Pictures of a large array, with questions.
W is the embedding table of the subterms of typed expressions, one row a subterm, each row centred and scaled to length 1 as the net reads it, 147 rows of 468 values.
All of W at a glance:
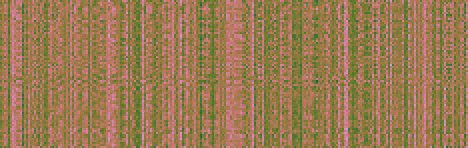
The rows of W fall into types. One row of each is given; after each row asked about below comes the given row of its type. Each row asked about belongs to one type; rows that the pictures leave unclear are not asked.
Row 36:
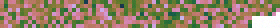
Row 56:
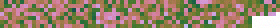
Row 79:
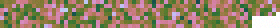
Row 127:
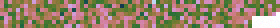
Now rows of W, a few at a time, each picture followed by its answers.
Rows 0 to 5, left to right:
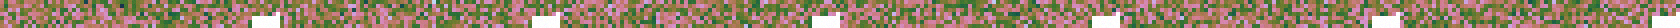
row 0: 36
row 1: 127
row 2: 56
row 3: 36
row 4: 127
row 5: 79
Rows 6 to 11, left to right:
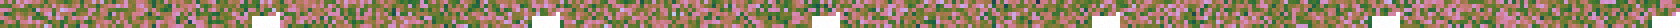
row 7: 36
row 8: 127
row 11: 56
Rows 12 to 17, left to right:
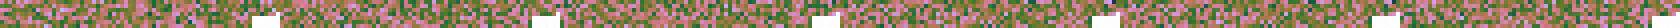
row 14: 127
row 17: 127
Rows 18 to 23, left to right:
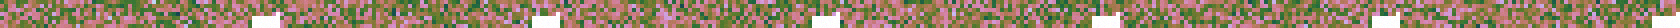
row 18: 36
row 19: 36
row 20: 56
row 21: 56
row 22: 79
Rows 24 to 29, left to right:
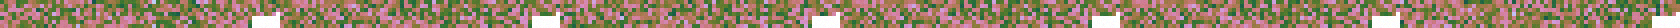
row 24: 36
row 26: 127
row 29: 56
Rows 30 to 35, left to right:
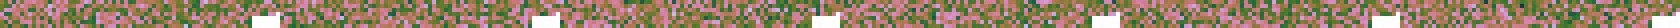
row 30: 56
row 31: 127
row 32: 56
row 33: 56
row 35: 36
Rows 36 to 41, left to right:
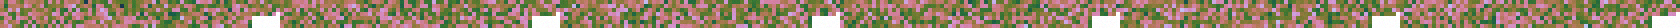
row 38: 79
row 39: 79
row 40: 79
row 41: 56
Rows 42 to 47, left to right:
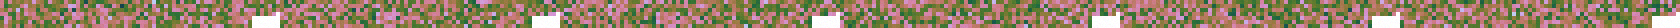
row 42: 127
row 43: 56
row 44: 56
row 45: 79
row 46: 36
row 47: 127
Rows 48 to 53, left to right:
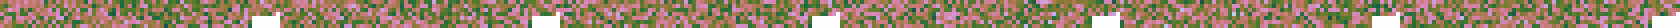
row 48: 36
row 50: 127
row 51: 56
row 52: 127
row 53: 127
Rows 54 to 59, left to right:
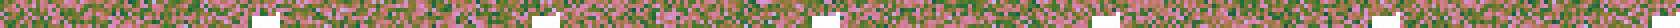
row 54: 79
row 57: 36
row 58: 36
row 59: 79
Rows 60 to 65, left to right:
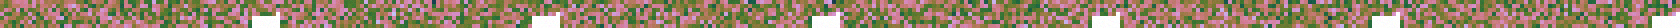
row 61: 56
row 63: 79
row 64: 36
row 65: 127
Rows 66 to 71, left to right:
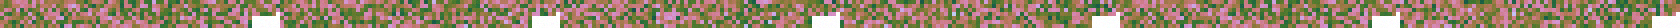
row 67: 79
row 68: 56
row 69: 127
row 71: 56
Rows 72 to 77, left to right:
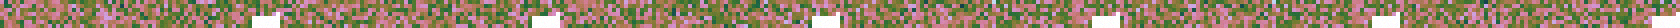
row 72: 56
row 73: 127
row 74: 36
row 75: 127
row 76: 127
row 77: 127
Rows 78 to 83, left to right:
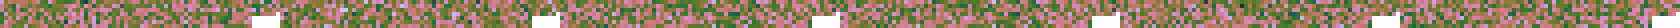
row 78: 127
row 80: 36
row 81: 36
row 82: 36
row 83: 127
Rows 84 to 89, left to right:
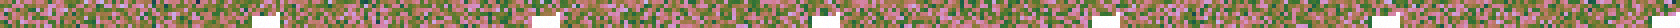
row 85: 127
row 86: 79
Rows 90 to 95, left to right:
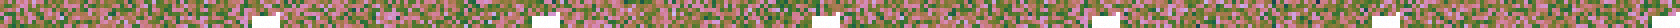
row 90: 127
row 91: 56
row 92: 56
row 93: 127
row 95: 127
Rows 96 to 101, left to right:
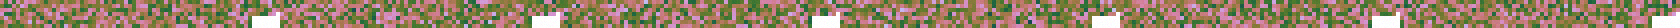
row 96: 127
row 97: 56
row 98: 79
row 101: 127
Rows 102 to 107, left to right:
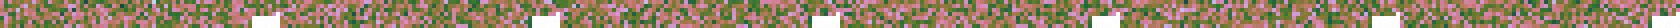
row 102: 127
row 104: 79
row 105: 127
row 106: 79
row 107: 79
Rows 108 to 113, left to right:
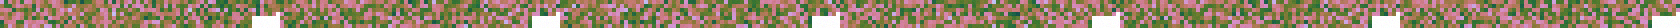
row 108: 56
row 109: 79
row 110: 79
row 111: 36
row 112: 79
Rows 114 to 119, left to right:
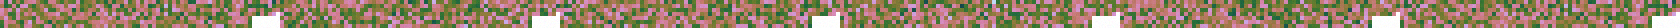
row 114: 127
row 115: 79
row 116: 127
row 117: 127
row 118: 36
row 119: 127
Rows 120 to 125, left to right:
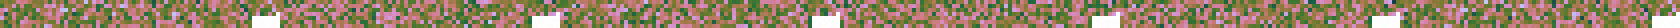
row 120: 79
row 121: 56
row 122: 79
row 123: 127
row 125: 79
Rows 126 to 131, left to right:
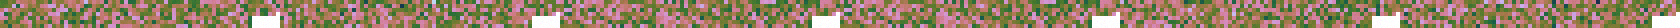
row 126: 79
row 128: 56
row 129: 56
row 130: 56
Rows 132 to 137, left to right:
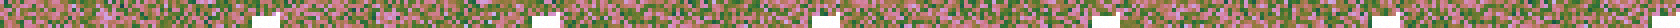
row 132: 56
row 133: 56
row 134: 79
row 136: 79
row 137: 79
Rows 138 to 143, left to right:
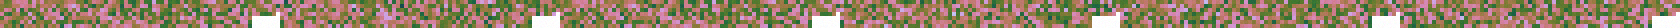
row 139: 56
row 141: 127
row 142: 79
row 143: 127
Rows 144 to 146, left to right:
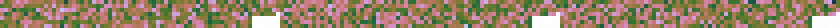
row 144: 79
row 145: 56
